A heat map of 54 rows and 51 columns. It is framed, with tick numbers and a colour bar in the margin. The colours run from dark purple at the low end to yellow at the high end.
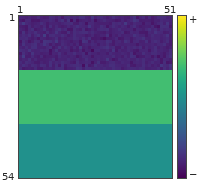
The table splits into 3 rows of 1 panel. Panel 1,1: very low, fine-grained, faint in contrast. Panel 2,1: high, flat. Panel 3,1: middling, flat.
